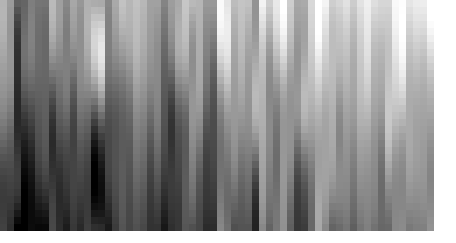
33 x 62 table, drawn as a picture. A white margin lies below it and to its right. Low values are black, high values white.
The ninth with the lowest average is the bottom left. The field climbs toward the top right. The top right is the ninth with the highest average. Streaks run downward. The halves do not mirror each other. The histogram is bell-shaped.
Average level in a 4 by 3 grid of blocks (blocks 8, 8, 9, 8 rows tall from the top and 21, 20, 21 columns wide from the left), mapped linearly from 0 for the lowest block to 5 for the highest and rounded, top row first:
345 | 234 | 123 | 012
